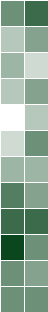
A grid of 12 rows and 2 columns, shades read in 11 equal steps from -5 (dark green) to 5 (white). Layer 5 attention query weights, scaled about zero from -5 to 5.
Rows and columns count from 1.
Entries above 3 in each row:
0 0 0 0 1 0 0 0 0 0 0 0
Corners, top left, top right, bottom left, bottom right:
-1 -3 -1 -1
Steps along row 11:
up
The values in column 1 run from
-5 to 5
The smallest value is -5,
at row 10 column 1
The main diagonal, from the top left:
-1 0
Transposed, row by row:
-1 2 1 2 5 3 1 -2 -3 -5 -1 -1 / -3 0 3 0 2 -1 1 0 -3 -1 0 -1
